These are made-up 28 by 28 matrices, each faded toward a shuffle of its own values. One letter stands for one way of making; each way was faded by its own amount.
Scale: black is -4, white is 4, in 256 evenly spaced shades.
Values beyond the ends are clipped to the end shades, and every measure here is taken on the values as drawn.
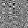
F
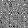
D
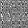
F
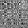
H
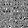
D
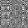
H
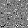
D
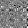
F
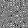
F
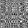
H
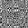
H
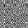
F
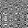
H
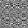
H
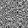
F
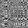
H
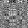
H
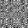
H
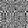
H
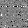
D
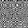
H
